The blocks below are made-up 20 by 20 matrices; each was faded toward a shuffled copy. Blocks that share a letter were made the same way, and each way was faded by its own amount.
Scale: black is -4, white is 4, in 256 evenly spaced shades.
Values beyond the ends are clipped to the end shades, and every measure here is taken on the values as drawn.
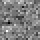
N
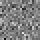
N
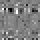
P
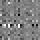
P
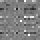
P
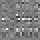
P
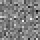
N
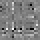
P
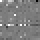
P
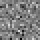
N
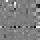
P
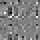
P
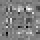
P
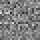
N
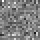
N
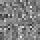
N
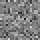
N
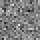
N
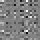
P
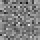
N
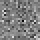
N
